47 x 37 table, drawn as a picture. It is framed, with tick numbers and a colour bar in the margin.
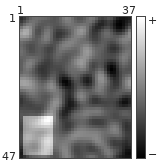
Grain: blotchy. Roughest part: bottom left. Odd patch: higher, in the bottom left. Mirror symmetry: none. Ninth with the highest average: bottom left.
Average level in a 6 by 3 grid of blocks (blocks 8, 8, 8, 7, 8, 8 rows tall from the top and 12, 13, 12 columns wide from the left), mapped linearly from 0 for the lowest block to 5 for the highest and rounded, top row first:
220 / 131 / 201 / 210 / 511 / 521
